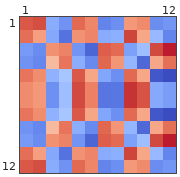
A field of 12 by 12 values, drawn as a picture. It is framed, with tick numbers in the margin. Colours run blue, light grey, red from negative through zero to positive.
It is mirror symmetric from top to bottom. The field is checkered. Overall the values sit about 50% of the way up the scale.
